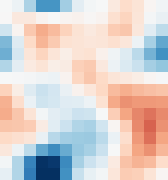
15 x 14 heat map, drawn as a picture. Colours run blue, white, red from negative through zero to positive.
Neither half mirrors the other. The field is mottled with small blotches. The ninth with the highest average is the bottom right. The top middle is the calmest part. There are no regular stripes. No lone cell stands out from its neighbours.
